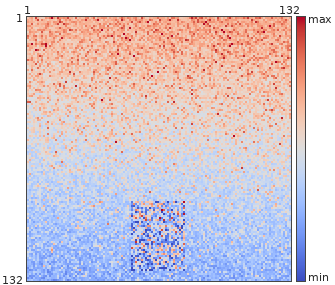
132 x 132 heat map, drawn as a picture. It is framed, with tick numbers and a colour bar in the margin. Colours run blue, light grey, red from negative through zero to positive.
The histogram is bell-shaped. No regular stripes run through it. The field climbs toward the top. Overall the values sit about 50% of the way up the scale. An odd patch, rougher than its surroundings, sits in the bottom middle. Fine speckle covers the field. Values change most from cell to cell in the bottom middle.
